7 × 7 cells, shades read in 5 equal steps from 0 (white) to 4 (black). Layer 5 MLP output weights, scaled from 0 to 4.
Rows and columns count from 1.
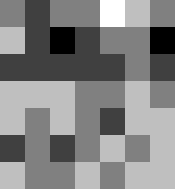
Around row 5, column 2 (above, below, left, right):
1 2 1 1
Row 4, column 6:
1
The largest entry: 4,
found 2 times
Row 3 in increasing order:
2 3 3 3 3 3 3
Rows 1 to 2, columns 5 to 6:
0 1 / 2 2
